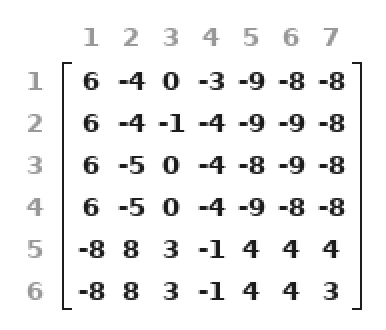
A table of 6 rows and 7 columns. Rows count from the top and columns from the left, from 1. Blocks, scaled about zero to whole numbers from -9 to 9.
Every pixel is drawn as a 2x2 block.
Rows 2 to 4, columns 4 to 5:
-4 -9 / -4 -8 / -4 -9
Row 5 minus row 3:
-14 13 3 3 12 13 12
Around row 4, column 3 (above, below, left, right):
0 3 -5 -4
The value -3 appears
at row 1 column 4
